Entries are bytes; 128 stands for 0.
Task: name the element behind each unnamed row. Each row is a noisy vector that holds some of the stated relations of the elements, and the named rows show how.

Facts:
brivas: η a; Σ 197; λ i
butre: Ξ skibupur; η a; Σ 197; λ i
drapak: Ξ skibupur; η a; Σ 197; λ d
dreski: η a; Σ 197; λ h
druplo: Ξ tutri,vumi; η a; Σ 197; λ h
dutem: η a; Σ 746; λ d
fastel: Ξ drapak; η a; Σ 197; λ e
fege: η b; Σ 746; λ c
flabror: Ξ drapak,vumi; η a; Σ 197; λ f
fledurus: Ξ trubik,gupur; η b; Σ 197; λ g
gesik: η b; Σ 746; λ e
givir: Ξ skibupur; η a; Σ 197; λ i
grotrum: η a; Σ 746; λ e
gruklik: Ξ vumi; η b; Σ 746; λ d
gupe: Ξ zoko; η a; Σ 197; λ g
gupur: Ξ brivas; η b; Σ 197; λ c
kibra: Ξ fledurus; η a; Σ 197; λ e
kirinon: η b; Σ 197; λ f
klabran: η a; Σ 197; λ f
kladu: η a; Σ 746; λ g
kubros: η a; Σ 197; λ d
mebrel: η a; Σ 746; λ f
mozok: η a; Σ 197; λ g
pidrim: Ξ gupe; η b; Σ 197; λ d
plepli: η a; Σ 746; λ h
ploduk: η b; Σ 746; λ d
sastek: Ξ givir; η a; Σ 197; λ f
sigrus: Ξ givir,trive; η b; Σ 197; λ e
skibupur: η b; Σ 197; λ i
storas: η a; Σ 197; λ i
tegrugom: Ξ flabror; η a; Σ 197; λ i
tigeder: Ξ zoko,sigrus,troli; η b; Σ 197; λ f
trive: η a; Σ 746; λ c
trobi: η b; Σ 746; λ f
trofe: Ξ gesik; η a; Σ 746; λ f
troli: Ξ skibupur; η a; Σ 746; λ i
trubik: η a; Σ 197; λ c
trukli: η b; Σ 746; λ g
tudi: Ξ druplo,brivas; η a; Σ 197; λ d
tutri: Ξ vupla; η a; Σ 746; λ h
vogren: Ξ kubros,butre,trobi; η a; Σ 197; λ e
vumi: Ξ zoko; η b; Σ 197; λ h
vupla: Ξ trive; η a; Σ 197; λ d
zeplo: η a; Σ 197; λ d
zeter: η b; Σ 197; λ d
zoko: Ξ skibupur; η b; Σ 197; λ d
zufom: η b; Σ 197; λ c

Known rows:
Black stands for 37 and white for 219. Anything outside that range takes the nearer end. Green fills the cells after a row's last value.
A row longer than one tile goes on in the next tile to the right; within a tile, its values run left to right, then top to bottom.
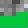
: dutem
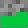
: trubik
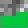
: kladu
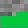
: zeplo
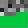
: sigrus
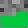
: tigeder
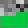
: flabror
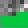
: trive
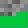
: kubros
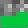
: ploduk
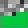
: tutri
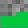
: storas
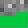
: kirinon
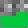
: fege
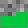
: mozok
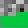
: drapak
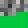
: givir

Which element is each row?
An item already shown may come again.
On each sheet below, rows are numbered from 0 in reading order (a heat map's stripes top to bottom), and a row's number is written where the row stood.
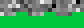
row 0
gupur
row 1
vumi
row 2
vupla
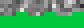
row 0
kladu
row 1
troli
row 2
druplo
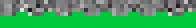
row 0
trukli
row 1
sigrus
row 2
trofe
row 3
tigeder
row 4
tegrugom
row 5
pidrim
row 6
sigrus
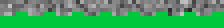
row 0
gruklik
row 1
kibra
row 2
tudi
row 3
zufom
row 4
sastek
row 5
zufom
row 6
zoko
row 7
sastek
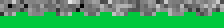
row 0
gupe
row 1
vogren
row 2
vumi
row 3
brivas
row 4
fledurus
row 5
brivas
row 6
fastel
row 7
skibupur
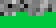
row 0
gupe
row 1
butre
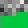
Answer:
skibupur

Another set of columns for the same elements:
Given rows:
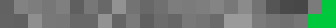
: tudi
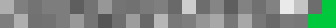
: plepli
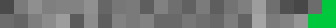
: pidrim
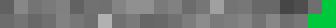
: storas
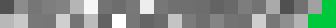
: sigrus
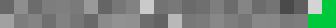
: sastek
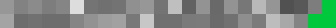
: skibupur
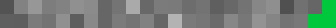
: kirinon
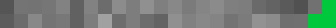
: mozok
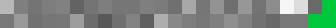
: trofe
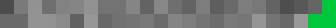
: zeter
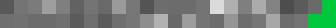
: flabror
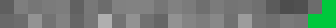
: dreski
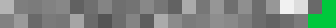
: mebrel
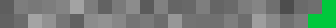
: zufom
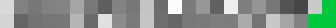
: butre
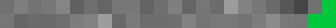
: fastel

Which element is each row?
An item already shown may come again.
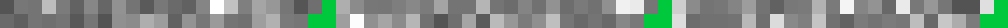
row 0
gupe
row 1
trive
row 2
butre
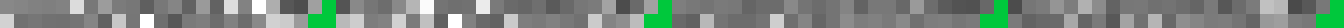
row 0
zoko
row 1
sigrus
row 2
trubik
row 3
tigeder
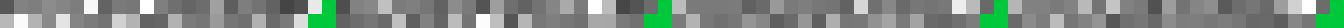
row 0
vupla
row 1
vumi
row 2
plepli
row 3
fege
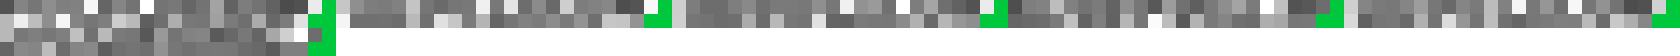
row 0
vupla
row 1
givir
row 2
drapak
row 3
vumi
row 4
butre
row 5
fege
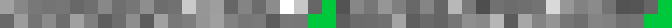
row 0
kladu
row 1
druplo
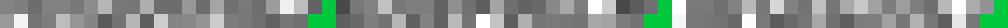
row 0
tutri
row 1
vumi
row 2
troli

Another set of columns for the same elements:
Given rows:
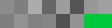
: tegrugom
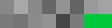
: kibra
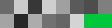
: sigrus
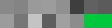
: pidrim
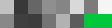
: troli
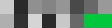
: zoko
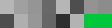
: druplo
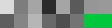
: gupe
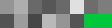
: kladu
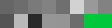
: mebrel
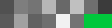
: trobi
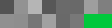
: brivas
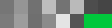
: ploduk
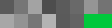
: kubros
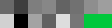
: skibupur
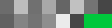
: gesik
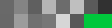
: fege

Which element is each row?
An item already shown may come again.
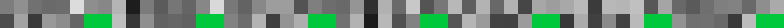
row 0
plepli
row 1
drapak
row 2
tigeder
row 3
trive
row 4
flabror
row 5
tutri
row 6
sastek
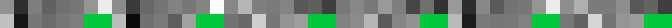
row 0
butre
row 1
givir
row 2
fledurus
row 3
gupur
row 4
butre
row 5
fledurus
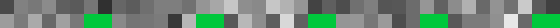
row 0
zufom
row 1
sastek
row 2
gruklik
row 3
trubik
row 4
trukli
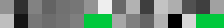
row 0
butre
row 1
vupla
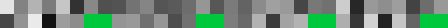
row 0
vumi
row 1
trubik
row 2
tigeder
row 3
zoko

